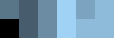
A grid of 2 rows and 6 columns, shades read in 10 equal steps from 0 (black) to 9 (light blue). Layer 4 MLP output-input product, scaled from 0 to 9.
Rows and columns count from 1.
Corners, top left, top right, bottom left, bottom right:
5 8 0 8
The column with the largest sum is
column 4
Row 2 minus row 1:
-5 0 0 0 1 0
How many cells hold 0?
1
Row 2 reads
0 4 6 9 8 8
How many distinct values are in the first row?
6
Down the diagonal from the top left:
5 4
